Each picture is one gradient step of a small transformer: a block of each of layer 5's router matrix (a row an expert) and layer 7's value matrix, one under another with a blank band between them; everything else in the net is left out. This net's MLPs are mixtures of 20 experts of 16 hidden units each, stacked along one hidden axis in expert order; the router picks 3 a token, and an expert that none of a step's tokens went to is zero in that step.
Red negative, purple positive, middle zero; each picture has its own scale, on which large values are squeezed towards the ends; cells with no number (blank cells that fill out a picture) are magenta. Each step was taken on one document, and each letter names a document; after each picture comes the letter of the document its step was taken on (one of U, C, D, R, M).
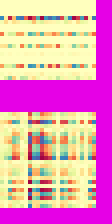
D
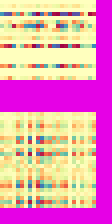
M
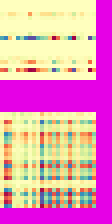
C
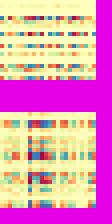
D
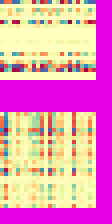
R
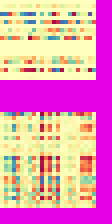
C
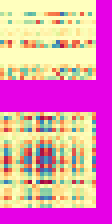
M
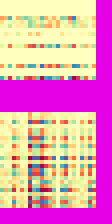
D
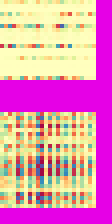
M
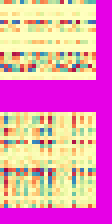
R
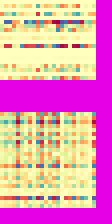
M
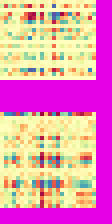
C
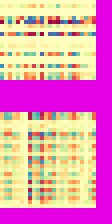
D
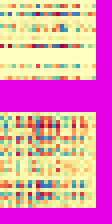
M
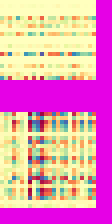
D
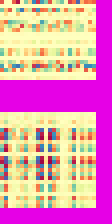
R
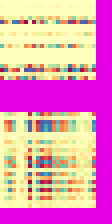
D
